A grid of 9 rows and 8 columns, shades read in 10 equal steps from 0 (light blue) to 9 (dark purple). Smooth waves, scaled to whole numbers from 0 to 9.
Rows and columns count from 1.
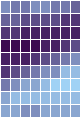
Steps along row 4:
same same same down same down down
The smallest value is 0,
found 3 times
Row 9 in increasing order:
2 2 2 2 2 2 3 3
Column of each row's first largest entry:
8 7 3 1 1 1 1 1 3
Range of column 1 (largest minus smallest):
7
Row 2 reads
5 5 6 6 6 6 7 7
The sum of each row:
30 48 62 65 49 30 12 9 18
